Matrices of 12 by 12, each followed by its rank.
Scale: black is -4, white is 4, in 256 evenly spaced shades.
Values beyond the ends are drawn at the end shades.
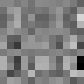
two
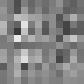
two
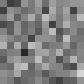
full rank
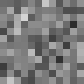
full rank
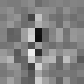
two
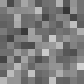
full rank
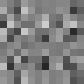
two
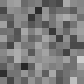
full rank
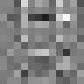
two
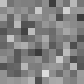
full rank
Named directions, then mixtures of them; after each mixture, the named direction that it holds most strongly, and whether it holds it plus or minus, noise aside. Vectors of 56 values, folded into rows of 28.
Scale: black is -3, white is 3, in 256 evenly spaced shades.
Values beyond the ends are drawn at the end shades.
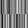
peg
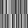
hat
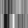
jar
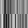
jar, plus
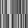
peg, minus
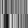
jar, plus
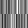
peg, plus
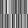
hat, plus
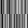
peg, plus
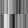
jar, minus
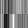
jar, plus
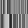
hat, minus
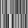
peg, minus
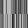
hat, plus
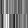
jar, minus
